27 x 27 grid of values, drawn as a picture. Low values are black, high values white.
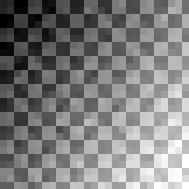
Mirror symmetry: none. Ninth with the highest average: bottom right. Slope: up to the bottom right. Ninth with the lowest average: top left.
